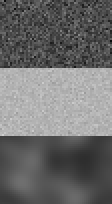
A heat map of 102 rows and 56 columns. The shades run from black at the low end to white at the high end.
It is made of 3 by 1 panels. Panel 1,1: low, fine-grained. Panel 2,1: high, fine-grained, faint in contrast. Panel 3,1: low, smooth.
